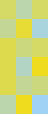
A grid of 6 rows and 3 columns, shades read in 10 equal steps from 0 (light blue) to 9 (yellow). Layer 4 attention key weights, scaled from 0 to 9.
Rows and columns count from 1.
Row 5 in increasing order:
4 5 7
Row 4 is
7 2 9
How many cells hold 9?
2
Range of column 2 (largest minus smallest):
7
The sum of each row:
15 13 18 18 16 12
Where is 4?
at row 2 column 1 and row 5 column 2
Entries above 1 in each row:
3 2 3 3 3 2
